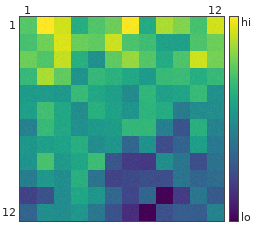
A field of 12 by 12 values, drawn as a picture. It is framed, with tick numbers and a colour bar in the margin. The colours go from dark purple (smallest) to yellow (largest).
No regular stripes run through it. The ninth with the highest average is the top left. There is an overall slope up to the top.
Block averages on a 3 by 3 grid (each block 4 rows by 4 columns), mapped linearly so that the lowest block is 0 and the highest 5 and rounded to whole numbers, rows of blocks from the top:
5 4 5 | 3 3 2 | 2 0 0
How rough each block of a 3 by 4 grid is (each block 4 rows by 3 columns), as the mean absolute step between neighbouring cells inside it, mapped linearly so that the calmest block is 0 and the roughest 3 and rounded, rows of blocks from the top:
2232 | 0022 | 2331
